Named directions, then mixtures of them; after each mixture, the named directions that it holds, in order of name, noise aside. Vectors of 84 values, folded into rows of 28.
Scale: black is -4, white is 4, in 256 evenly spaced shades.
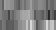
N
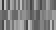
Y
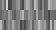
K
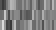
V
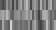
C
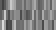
V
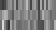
C, V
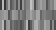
Y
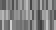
C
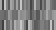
Y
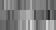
N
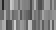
V, Y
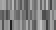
C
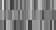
V, Y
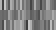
Y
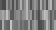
C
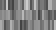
C, K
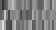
V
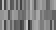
Y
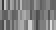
N, Y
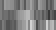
N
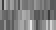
N, Y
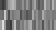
V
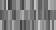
K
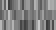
K, N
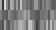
N, Y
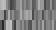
V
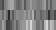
N, V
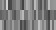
K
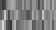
V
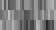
K, N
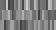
C, K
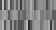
Y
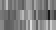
K, N
